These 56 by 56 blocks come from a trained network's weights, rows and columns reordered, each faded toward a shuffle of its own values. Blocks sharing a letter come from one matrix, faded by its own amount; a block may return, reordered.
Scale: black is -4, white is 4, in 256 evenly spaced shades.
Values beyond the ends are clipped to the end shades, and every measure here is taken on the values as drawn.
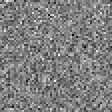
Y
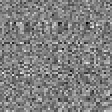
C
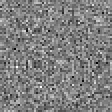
Y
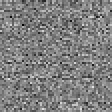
C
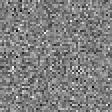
Y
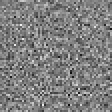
C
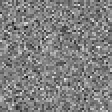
Y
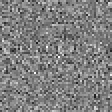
Y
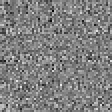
C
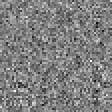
Y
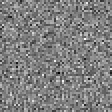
Y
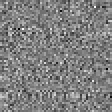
C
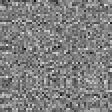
C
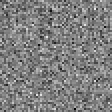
Y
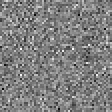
Y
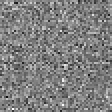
C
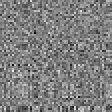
C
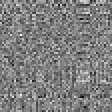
C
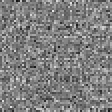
C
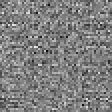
C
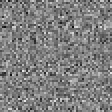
C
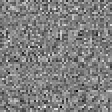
C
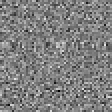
C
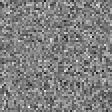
Y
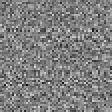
C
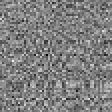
C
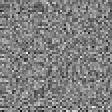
C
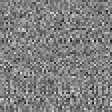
C
